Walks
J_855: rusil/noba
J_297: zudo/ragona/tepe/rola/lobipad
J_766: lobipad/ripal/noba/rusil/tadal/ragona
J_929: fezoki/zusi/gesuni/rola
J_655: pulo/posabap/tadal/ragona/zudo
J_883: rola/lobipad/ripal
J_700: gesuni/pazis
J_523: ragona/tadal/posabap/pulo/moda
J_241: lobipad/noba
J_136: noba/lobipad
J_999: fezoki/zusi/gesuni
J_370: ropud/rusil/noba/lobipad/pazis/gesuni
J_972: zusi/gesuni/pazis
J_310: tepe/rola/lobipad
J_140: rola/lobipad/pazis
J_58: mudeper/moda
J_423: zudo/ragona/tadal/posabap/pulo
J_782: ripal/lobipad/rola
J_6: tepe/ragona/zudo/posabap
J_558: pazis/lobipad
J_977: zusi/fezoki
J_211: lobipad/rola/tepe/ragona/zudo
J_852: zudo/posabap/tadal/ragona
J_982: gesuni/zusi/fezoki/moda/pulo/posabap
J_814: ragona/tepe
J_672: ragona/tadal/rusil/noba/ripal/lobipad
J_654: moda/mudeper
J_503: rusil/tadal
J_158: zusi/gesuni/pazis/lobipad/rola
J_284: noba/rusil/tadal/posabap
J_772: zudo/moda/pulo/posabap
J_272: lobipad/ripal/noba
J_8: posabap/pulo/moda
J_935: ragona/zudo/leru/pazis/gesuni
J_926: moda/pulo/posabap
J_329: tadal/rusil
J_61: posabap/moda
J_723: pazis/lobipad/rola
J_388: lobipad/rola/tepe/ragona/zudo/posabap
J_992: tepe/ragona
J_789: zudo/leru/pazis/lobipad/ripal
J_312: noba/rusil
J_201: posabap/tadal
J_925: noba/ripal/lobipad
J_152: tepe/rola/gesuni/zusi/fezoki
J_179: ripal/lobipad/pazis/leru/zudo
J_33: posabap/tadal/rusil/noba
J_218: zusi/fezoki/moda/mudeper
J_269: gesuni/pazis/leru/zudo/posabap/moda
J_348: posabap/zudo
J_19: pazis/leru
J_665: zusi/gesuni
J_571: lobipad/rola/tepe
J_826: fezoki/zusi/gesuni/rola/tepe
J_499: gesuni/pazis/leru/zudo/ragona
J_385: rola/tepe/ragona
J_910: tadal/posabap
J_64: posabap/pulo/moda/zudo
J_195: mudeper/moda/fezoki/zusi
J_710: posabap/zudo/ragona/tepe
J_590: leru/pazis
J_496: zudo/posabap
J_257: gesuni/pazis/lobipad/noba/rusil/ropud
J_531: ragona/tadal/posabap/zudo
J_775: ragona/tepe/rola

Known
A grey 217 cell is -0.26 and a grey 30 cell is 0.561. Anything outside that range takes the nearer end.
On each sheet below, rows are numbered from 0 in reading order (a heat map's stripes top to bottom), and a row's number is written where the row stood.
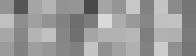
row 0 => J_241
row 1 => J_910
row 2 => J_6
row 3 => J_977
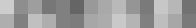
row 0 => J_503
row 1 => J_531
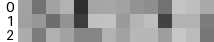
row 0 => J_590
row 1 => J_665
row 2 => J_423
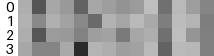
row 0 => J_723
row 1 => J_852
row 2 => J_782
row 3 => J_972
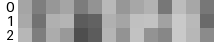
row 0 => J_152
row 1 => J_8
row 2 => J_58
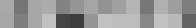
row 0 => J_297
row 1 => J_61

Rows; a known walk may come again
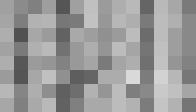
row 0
J_999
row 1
J_499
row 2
J_723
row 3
J_179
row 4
J_782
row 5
J_855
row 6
J_654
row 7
J_269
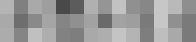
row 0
J_58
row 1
J_883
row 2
J_531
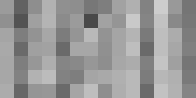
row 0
J_272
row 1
J_241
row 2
J_152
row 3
J_158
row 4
J_672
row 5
J_388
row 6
J_929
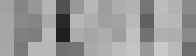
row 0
J_935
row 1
J_972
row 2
J_700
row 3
J_772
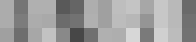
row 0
J_8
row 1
J_523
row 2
J_312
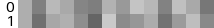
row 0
J_655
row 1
J_385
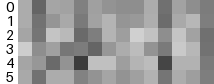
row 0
J_310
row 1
J_826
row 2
J_64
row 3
J_503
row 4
J_665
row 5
J_297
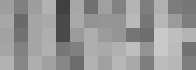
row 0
J_558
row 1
J_140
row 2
J_19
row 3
J_982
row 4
J_852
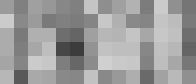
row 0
J_977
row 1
J_201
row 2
J_926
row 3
J_61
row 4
J_496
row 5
J_775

